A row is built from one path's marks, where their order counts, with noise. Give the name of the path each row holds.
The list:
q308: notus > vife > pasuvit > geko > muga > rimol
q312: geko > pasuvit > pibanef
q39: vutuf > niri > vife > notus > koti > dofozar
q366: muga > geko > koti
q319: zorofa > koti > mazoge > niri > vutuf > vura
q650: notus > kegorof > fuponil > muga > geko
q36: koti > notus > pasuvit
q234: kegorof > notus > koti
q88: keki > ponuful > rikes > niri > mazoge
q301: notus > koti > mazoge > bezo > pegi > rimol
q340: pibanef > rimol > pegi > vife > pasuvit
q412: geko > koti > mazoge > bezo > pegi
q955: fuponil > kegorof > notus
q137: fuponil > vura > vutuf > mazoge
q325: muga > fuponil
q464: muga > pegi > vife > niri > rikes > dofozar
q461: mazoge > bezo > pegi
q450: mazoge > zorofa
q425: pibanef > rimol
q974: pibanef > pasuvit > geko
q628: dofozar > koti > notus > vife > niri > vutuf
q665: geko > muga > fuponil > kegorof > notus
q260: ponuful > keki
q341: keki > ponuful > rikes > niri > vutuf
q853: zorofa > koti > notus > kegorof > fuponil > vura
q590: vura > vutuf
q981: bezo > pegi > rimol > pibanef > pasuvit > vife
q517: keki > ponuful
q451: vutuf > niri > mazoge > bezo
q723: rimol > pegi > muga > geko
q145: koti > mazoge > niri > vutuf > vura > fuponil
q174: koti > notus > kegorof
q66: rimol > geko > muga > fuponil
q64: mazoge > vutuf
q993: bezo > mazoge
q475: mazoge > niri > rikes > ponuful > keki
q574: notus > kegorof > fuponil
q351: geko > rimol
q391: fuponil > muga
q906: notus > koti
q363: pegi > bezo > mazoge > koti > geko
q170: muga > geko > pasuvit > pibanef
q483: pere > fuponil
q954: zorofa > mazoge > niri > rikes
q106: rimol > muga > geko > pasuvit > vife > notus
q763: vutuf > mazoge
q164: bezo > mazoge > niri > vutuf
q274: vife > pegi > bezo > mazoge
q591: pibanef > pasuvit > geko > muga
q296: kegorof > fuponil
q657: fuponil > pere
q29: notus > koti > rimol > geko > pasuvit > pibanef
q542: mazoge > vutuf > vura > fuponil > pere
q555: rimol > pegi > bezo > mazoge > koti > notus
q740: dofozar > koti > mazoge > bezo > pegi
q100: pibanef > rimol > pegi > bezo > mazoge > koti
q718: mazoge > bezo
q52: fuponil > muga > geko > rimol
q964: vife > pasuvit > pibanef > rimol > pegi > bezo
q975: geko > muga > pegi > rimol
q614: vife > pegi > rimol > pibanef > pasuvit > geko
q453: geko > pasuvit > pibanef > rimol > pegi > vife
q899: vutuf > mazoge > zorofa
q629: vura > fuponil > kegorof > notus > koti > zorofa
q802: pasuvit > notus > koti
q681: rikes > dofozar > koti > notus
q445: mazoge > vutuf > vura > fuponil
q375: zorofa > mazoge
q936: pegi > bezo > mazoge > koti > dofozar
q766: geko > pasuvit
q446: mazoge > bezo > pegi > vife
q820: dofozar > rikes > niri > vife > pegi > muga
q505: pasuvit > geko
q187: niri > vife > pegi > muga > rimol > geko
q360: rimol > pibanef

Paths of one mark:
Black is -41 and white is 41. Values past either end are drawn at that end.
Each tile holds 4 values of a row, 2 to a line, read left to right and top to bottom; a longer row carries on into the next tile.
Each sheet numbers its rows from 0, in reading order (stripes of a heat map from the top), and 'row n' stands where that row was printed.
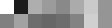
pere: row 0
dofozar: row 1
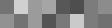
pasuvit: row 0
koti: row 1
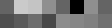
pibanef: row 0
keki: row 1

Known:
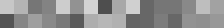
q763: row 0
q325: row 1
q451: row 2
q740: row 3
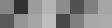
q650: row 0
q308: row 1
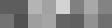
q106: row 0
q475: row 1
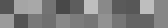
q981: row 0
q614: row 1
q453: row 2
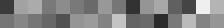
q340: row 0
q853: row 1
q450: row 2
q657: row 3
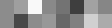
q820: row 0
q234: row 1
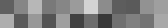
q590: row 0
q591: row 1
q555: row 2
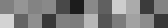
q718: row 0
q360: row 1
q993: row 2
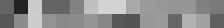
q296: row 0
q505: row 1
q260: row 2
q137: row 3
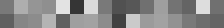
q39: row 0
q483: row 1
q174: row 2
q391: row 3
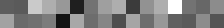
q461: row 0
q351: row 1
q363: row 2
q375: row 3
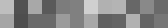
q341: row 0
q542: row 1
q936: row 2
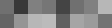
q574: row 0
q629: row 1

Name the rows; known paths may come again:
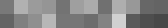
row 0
q39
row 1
q100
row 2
q164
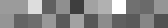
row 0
q464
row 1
q412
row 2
q375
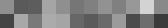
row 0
q301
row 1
q899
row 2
q591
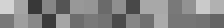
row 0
q993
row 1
q964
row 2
q665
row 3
q974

